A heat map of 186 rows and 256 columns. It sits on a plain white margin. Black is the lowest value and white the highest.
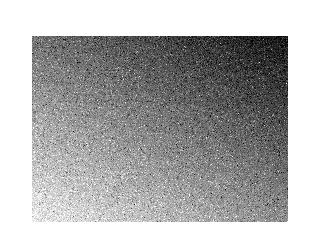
No regular stripes run through it. The halves do not mirror each other. No single row or column stands out from its neighbours. There is an overall slope up to the bottom left. The values follow a bell shape. The texture is fine-grained noise. Overall the values sit about 50% of the way up the scale. The ninth with the lowest average is the top right.
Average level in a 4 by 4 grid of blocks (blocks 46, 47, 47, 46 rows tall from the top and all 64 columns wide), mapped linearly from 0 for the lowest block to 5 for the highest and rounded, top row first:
2 1 1 0 / 3 2 2 1 / 4 3 3 2 / 5 4 4 3
